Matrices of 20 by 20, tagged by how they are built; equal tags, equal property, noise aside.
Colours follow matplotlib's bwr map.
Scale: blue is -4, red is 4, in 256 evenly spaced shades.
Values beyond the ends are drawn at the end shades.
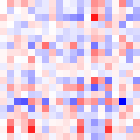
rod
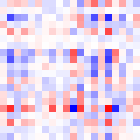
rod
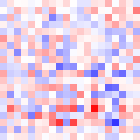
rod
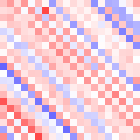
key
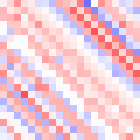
key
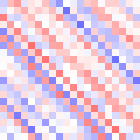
key
